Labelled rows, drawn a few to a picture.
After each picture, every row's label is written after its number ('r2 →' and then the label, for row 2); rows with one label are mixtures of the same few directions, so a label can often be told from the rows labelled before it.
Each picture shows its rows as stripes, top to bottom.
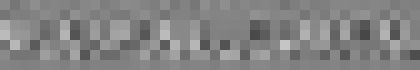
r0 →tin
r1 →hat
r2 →hat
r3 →hat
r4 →tin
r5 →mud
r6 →mud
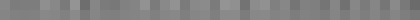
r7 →mud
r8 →mud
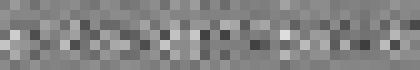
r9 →tin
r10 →hat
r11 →mud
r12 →tin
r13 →hat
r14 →tin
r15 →tin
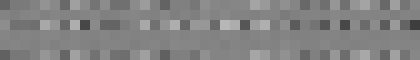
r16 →hat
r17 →tin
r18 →mud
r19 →mud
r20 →tin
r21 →hat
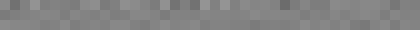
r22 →tin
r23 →hat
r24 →hat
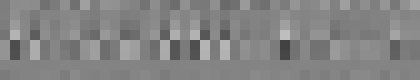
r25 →mud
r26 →tin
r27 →tin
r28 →tin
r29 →tin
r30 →tin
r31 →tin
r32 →hat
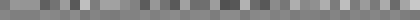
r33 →mud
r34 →mud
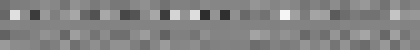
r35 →hat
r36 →tin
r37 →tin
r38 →hat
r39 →hat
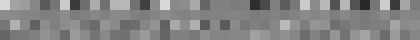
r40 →hat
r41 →hat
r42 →tin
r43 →hat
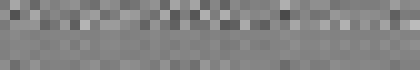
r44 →tin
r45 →tin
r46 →mud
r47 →tin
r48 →mud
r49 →tin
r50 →tin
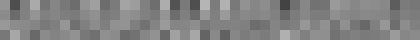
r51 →tin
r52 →tin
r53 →hat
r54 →tin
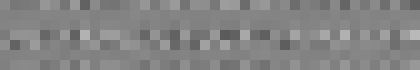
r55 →mud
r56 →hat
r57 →mud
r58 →mud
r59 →tin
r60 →hat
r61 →mud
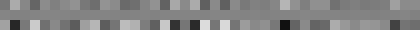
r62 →tin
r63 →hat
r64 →tin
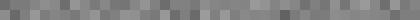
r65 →hat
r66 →tin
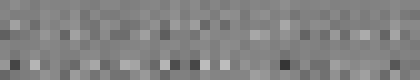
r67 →tin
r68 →mud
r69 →tin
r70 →hat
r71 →mud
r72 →tin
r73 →tin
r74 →hat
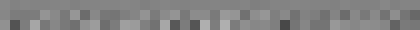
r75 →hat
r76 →mud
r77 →tin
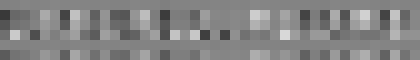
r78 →hat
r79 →hat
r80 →hat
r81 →tin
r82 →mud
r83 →hat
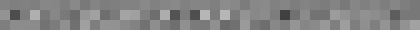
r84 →mud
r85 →tin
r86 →mud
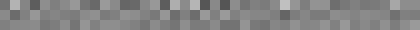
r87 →tin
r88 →tin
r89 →mud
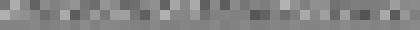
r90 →tin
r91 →hat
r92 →mud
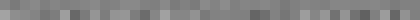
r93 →tin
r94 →hat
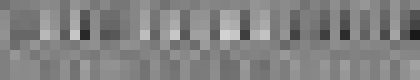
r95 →hat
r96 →mud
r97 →mud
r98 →mud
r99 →tin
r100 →tin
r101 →mud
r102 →mud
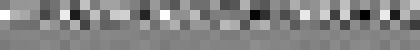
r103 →mud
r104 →hat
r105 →mud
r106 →mud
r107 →hat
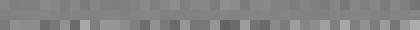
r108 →mud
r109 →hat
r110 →mud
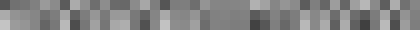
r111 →hat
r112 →hat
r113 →hat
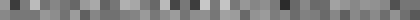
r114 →tin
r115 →mud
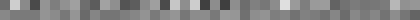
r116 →tin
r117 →mud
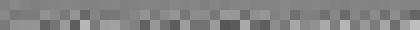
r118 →tin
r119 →mud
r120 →mud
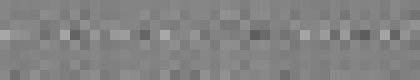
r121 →mud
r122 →mud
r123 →mud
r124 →hat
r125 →mud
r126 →tin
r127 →mud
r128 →tin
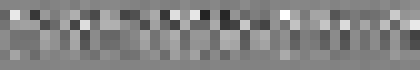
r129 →mud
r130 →tin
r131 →mud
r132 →mud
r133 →mud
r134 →tin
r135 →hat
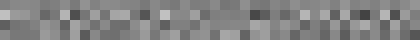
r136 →mud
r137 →hat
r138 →hat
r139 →mud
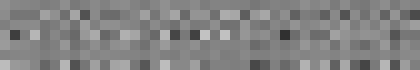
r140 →hat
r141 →mud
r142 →mud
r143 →tin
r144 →hat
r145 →mud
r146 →hat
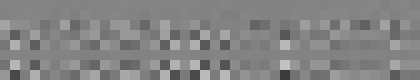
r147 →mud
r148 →mud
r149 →hat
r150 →tin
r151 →tin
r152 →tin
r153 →tin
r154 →tin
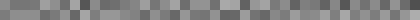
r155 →mud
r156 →mud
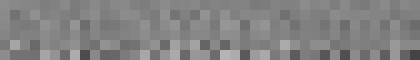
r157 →hat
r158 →tin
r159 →mud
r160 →mud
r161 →tin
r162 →mud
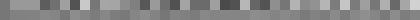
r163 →mud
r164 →hat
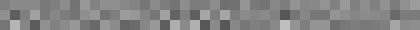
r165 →mud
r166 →tin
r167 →tin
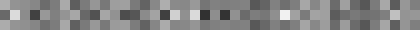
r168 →hat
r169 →tin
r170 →hat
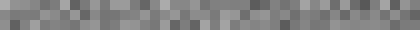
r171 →hat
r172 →mud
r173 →tin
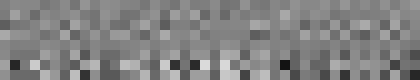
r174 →mud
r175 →tin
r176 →hat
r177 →hat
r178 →mud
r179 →mud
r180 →tin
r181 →mud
